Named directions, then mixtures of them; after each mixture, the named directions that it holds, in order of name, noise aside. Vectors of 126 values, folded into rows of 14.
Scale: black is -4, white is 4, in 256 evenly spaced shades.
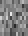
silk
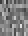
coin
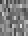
coin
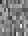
coin, silk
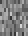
coin, silk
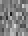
silk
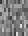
coin, silk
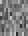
coin, silk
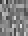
coin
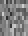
coin, silk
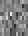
silk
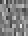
coin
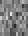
silk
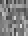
coin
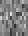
silk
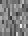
coin, silk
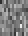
coin, silk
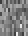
coin, silk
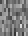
coin, silk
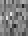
coin, silk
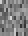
coin, silk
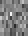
silk
